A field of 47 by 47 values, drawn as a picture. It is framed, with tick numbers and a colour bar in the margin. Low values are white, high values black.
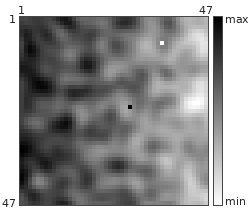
Stripes: none. Odd rows or columns: none. Grain: blotchy. Histogram: bell-shaped. Lone odd cells: 2, 1 higher and 1 lower than their neighbours. Ninth with the lowest average: middle right. Slope: up to the left.
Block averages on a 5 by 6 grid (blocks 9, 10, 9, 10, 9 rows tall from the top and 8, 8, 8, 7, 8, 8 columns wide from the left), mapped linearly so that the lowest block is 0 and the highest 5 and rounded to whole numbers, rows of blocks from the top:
5 4 3 3 2 0 | 5 4 3 3 2 1 | 4 4 3 2 2 0 | 5 4 3 2 2 1 | 4 4 3 3 2 1
